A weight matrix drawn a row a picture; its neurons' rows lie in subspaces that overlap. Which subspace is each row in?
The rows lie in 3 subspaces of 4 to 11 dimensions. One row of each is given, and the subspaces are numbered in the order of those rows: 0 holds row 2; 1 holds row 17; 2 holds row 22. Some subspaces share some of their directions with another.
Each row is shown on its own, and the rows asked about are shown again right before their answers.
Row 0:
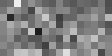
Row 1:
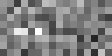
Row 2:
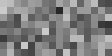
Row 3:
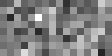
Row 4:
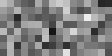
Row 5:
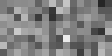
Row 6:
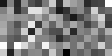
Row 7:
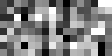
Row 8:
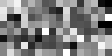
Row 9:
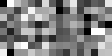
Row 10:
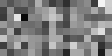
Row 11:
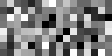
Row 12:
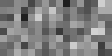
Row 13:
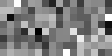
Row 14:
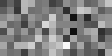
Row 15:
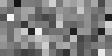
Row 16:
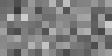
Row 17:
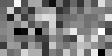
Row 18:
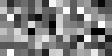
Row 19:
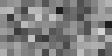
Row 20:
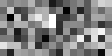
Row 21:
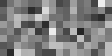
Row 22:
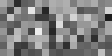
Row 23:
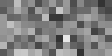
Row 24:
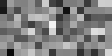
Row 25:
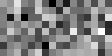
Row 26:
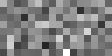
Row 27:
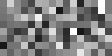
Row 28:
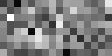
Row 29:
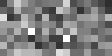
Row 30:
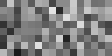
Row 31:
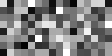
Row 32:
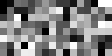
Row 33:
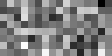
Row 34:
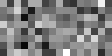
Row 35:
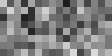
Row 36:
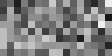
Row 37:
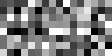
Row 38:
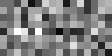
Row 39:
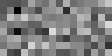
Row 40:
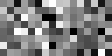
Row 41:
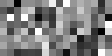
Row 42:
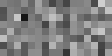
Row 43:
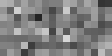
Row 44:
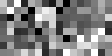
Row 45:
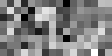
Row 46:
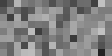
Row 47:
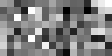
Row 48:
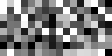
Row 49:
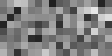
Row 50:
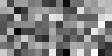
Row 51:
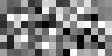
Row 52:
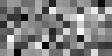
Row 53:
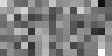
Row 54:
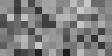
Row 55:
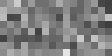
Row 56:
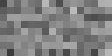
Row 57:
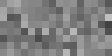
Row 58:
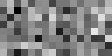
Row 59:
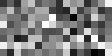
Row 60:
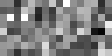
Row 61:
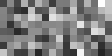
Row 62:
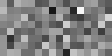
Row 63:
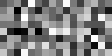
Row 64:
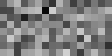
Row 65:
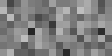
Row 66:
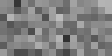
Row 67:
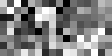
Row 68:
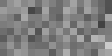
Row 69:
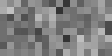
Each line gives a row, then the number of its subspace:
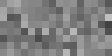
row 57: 0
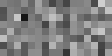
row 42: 1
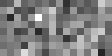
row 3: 1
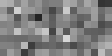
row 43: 1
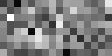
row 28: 2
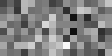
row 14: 2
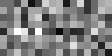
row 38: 1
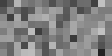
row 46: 0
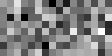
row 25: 1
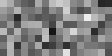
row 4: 2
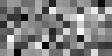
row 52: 2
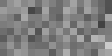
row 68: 2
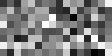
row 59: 2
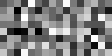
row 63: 1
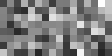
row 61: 0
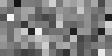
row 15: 0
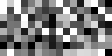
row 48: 2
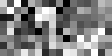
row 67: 0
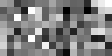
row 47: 2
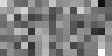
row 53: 0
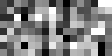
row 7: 1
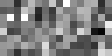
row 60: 1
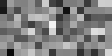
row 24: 2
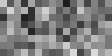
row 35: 0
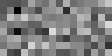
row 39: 1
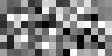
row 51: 2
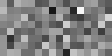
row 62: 2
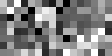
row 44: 0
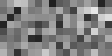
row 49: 2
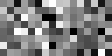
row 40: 1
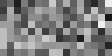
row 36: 2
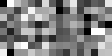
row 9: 2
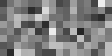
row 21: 2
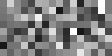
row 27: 2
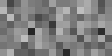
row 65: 2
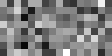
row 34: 2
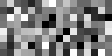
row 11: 2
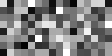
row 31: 2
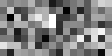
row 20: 2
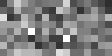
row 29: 0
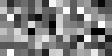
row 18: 2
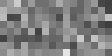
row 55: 1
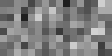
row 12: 1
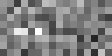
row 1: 1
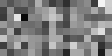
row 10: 1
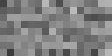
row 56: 2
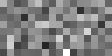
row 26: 2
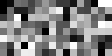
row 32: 0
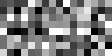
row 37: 1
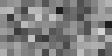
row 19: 2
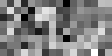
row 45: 0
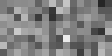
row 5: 0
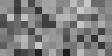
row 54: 2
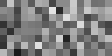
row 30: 2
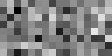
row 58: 2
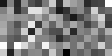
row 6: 2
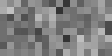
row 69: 0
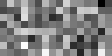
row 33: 2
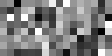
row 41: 1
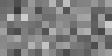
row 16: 1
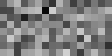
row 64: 2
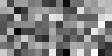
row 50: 2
